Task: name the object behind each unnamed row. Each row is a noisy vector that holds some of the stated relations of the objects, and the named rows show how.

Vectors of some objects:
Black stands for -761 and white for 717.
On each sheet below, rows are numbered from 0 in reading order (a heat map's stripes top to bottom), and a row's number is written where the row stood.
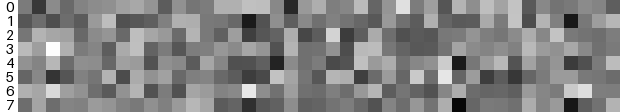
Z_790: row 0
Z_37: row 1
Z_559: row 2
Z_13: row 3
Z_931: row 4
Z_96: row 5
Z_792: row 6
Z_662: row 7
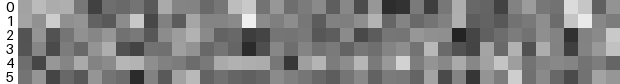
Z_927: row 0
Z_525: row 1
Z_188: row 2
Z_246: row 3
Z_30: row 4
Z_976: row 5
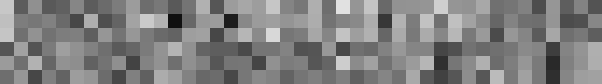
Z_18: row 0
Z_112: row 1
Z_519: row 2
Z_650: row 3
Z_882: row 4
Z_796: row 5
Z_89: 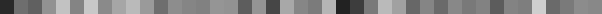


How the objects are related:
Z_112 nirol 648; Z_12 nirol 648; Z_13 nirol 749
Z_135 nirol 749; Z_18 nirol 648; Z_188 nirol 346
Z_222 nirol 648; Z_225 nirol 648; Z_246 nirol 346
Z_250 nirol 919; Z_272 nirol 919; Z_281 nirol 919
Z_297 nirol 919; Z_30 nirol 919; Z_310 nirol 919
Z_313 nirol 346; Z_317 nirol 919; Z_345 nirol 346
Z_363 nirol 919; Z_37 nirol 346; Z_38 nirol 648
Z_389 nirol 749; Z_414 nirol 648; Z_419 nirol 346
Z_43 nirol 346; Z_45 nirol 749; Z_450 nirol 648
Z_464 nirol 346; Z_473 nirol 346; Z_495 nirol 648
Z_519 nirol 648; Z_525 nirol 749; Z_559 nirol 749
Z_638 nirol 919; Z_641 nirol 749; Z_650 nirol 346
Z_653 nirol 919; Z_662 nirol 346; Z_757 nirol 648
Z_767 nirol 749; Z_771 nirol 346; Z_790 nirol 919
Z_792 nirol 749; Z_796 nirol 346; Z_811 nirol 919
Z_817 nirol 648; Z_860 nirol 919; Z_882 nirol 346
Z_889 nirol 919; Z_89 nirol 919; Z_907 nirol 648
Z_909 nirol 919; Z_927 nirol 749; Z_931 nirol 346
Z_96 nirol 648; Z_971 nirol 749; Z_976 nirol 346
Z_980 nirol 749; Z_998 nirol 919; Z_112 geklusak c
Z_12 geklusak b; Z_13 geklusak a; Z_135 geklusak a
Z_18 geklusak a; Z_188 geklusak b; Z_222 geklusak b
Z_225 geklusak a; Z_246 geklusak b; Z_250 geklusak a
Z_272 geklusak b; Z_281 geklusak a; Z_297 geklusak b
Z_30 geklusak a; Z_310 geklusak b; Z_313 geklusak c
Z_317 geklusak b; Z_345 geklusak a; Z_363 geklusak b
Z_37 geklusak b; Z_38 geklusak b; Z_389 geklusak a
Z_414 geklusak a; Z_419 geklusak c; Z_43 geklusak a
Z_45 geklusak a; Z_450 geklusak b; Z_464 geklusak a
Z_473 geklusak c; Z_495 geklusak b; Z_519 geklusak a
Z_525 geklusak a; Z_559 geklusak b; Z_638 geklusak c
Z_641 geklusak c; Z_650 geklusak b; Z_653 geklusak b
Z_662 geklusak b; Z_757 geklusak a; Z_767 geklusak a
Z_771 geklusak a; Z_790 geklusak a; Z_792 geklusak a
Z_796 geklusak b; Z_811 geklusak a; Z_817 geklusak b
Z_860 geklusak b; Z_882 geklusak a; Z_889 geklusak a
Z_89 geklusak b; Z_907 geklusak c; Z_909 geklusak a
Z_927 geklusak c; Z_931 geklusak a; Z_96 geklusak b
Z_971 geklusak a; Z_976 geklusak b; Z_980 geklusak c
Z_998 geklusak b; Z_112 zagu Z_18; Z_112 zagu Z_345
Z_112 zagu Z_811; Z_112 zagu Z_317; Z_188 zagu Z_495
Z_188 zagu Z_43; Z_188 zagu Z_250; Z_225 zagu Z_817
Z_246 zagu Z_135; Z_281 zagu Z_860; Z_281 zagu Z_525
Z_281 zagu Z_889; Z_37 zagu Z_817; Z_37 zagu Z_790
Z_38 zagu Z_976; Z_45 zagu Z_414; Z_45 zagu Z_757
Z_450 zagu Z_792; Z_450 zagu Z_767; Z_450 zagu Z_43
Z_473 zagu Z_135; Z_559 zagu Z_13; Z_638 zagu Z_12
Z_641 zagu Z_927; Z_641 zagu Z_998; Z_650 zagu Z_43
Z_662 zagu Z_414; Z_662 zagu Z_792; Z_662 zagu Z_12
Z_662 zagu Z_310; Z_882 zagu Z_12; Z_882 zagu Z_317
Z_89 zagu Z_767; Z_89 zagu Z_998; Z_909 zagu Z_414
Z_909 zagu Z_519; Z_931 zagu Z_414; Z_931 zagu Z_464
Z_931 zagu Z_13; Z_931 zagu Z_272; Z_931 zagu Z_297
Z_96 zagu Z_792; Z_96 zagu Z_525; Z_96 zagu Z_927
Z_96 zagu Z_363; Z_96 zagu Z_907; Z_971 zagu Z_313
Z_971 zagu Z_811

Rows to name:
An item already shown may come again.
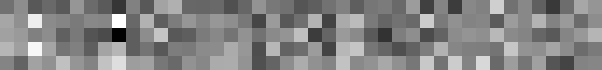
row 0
Z_976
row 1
Z_45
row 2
Z_313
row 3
Z_13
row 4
Z_909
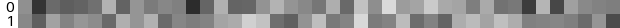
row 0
Z_225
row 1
Z_811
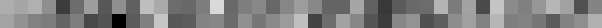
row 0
Z_980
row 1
Z_313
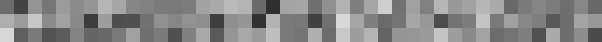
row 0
Z_30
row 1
Z_464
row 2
Z_18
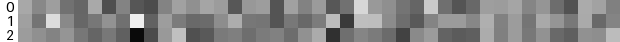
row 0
Z_345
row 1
Z_971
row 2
Z_419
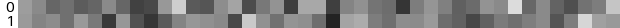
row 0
Z_473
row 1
Z_43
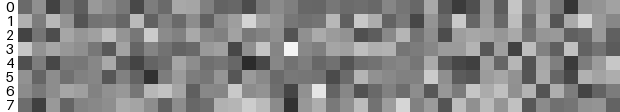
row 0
Z_796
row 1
Z_135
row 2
Z_653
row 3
Z_414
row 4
Z_246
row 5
Z_771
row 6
Z_638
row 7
Z_790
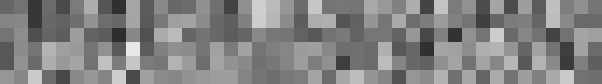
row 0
Z_817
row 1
Z_495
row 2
Z_976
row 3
Z_317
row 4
Z_310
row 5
Z_389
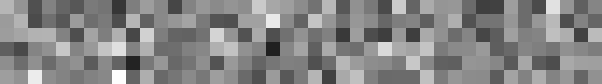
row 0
Z_907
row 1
Z_12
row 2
Z_641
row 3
Z_281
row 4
Z_771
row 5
Z_45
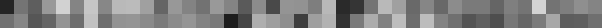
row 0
Z_89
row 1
Z_450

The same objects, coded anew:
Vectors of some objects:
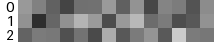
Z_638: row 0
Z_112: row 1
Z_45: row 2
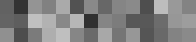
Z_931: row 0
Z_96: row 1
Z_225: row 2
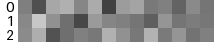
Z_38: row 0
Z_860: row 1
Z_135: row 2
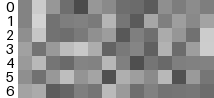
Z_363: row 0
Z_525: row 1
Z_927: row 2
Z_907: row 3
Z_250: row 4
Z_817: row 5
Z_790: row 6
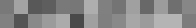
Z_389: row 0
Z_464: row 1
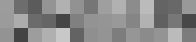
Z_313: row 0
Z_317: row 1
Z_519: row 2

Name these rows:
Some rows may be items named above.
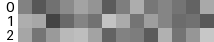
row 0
Z_473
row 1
Z_811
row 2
Z_907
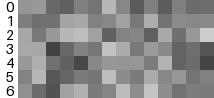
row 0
Z_30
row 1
Z_771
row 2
Z_907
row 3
Z_811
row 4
Z_317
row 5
Z_135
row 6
Z_345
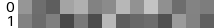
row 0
Z_345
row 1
Z_909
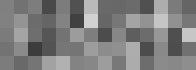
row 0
Z_909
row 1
Z_13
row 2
Z_641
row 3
Z_971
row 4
Z_771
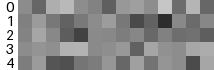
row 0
Z_12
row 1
Z_281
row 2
Z_653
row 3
Z_43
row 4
Z_980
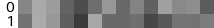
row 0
Z_310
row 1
Z_89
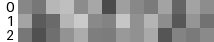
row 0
Z_495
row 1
Z_18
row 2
Z_882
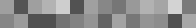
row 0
Z_414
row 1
Z_980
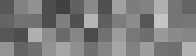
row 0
Z_559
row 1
Z_45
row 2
Z_662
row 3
Z_419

